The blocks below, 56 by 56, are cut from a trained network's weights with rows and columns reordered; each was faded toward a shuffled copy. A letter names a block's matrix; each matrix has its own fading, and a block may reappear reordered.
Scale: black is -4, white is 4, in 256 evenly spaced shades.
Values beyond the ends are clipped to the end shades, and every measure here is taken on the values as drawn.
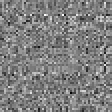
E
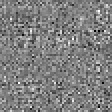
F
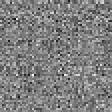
E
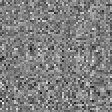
F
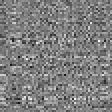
E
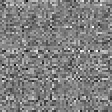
E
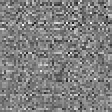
E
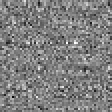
E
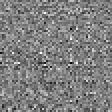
F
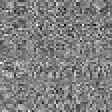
E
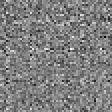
E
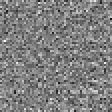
F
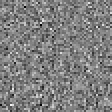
F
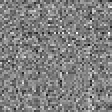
E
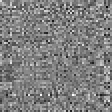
E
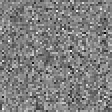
F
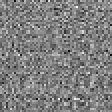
E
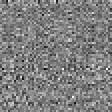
E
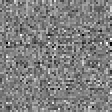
F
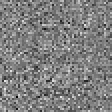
F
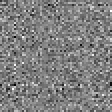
F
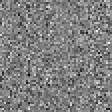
F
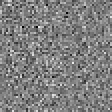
F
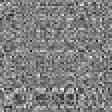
E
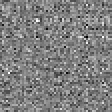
F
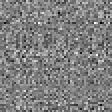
E
